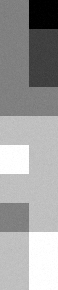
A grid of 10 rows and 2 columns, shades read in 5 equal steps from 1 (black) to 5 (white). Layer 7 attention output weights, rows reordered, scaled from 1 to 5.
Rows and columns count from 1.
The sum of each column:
36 34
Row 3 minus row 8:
0 -2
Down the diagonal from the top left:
3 2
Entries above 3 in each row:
0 0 0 0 2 2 2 1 2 2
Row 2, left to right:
3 2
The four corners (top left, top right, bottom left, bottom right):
3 1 4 5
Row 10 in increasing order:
4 5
